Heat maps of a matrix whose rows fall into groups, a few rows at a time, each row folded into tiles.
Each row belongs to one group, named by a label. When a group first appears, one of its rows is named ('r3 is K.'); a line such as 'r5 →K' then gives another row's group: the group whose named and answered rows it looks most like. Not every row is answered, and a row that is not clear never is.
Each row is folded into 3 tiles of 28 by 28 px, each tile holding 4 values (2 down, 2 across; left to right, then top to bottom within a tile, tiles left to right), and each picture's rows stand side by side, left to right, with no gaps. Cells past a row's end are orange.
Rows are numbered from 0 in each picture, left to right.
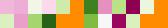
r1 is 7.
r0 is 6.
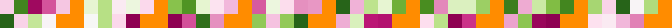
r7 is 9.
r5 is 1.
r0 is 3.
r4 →1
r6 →1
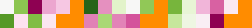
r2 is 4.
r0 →3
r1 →1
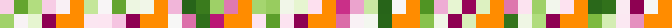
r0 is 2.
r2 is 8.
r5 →7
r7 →4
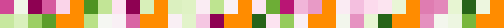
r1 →4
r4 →6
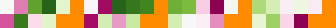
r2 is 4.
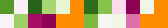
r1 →4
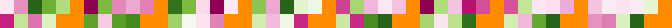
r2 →4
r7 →6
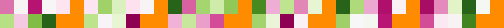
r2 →1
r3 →7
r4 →4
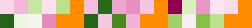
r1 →3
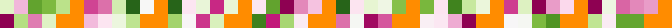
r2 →7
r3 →3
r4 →1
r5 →9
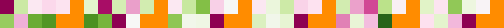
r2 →2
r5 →9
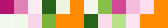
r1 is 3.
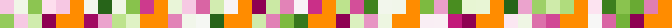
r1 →8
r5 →9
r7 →8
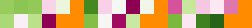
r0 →2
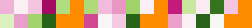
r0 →6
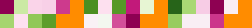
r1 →9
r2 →4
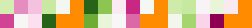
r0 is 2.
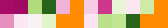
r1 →6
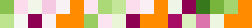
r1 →2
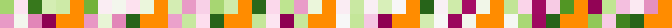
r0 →9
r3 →7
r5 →7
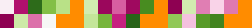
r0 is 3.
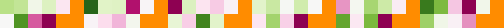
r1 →7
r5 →4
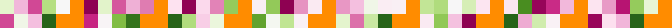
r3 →3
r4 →6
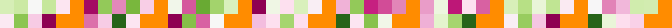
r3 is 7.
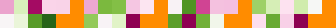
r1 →2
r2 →3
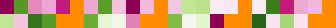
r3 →3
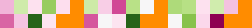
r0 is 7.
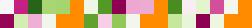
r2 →7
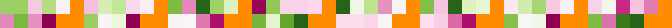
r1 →2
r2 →9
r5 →9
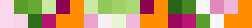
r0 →8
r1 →8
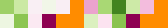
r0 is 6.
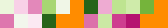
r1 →1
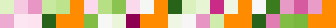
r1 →2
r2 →7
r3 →3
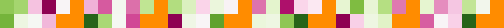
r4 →8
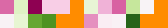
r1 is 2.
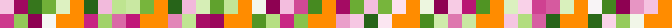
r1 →1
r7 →3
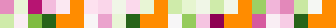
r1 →6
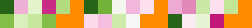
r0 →7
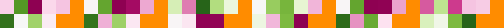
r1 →3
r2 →9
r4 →3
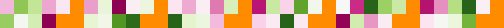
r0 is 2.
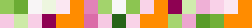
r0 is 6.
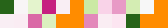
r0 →7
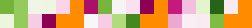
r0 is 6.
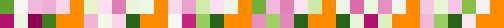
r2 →6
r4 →7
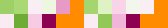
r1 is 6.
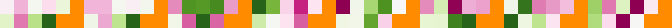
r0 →6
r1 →6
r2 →8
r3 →4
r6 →3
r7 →7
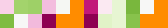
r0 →2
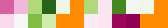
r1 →9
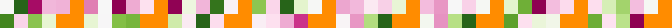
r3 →9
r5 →6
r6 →3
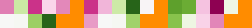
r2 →4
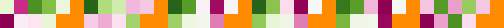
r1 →7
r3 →4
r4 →4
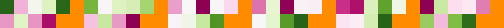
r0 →1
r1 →1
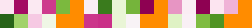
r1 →8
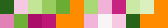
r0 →1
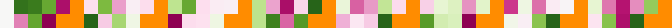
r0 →8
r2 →8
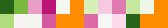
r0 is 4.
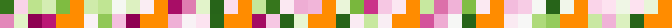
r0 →1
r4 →3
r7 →6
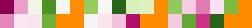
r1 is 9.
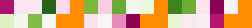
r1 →9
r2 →4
